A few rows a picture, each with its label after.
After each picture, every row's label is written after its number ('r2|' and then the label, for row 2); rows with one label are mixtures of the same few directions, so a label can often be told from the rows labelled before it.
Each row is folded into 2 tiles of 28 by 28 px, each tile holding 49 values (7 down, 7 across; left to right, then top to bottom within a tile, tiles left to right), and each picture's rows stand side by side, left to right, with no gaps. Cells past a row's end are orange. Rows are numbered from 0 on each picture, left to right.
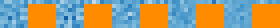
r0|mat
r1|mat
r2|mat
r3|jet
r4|mat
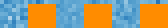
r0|mat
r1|mat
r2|jet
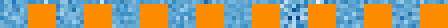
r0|jet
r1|jet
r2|jet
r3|mat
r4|mat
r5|mat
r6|mat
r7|mat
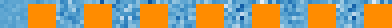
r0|mat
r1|jet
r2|mat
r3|mat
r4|mat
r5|jet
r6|mat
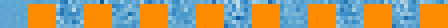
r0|mat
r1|jet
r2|mat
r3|jet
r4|jet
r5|jet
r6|jet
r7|jet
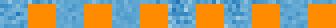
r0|mat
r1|mat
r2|jet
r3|jet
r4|jet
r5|mat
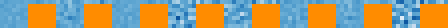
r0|mat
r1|jet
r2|mat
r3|mat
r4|mat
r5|mat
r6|jet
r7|mat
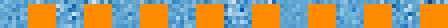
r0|mat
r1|mat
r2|mat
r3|mat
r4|jet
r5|mat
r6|jet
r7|mat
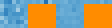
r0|jet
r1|jet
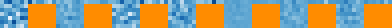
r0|mat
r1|jet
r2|mat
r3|jet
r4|jet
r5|jet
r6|jet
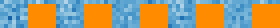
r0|mat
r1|jet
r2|mat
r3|jet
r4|mat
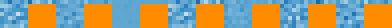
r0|mat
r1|mat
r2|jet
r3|mat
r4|jet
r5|mat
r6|mat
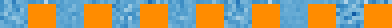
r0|jet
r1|mat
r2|mat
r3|jet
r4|jet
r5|jet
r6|mat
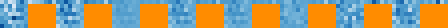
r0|jet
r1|jet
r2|jet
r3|jet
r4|jet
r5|jet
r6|mat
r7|jet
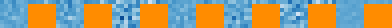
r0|jet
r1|jet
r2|mat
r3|mat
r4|mat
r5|mat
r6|mat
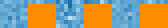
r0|mat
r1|jet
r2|mat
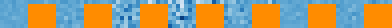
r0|jet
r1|mat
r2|mat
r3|jet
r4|jet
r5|mat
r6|mat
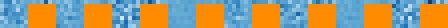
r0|jet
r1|jet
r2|mat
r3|jet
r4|jet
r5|mat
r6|jet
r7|mat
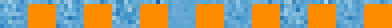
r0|jet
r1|jet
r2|jet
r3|jet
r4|jet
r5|jet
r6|jet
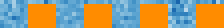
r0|jet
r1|mat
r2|jet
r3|jet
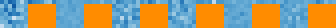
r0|jet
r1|jet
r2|mat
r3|jet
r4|mat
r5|mat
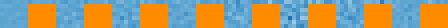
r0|mat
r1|mat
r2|mat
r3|mat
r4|jet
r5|mat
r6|jet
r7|mat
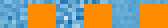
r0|mat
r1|mat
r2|jet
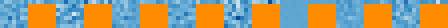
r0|mat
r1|mat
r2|jet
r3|mat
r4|jet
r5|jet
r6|jet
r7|jet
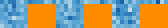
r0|jet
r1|jet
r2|jet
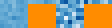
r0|jet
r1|mat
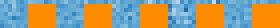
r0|jet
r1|mat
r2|mat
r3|jet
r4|mat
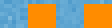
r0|mat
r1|jet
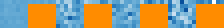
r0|jet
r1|jet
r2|mat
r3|jet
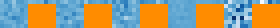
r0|jet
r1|mat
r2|jet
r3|jet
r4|mat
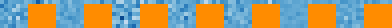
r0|mat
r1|jet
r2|mat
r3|mat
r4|jet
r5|mat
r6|mat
